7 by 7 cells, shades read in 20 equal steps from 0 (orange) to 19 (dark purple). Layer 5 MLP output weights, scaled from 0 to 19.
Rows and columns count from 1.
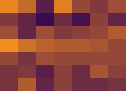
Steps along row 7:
down up down up same down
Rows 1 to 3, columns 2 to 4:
5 16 2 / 15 19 14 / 15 9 12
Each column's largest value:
13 15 19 14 18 14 15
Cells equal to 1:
1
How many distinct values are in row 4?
6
